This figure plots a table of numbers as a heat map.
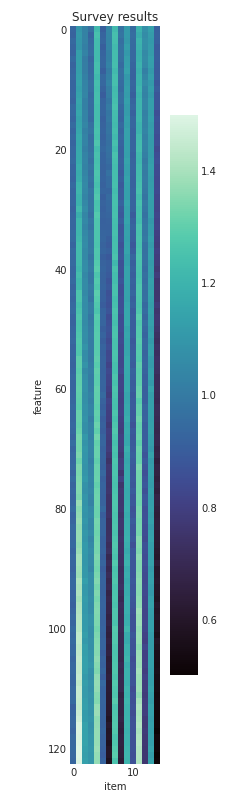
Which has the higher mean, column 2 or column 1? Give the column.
1
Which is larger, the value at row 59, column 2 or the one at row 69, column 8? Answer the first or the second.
the first
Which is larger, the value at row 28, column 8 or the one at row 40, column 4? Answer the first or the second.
the second
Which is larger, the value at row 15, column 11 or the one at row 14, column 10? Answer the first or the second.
the first
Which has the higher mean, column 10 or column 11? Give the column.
11
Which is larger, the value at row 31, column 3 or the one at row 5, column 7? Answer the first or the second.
the second
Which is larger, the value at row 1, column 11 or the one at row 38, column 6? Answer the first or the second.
the first
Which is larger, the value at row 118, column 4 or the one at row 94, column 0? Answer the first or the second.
the first
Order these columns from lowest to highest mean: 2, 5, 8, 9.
8, 5, 2, 9
